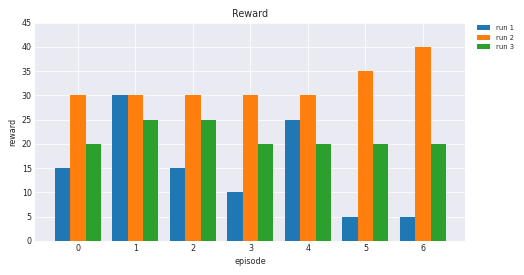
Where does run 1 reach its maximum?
1
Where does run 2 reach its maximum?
6
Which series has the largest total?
run 2
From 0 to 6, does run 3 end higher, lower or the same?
the same
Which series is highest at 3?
run 2
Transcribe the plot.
Title: Reward
x-axis: episode, ticks 0 1 2 3 4 5 6
y-axis: reward, ticks 0 5 10 15 20 25 30 35 40 45
Legend: run 1, run 2, run 3
Values:
run 1: 15 30 15 10 25 5 5
run 2: 30 30 30 30 30 35 40
run 3: 20 25 25 20 20 20 20
